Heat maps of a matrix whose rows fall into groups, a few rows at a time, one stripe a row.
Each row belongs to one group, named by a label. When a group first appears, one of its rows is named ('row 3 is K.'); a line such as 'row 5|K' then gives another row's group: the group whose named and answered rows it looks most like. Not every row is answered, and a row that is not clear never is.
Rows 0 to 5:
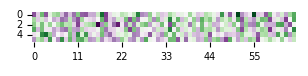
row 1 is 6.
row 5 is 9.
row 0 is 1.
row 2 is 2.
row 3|6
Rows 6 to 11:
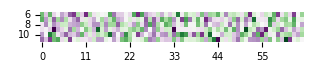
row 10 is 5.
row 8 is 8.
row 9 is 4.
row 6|6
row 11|1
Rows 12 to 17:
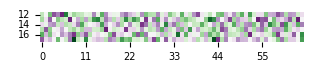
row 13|4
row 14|8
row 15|2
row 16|6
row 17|1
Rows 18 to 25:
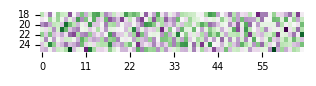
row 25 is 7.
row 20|7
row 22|6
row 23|8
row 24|5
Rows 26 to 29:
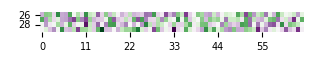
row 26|9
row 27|6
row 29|4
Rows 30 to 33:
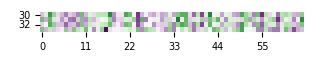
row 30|5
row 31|6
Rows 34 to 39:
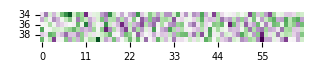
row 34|7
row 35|8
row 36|9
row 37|2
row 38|5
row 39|4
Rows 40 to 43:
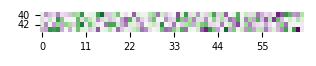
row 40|2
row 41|9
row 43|9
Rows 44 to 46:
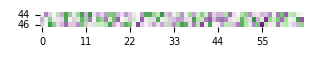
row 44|7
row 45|8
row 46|5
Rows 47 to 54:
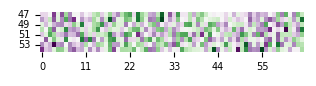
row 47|1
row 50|4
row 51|5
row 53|1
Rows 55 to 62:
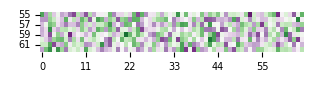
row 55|6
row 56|8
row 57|5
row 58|8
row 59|1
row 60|4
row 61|2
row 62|9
